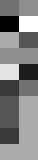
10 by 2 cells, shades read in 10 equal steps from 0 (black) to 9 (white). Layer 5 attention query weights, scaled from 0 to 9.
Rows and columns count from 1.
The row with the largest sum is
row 10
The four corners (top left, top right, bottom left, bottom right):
4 5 6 6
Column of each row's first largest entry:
2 2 1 1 1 2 2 2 2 1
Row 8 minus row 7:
0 0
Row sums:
9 9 9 10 9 6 9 9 8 12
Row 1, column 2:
5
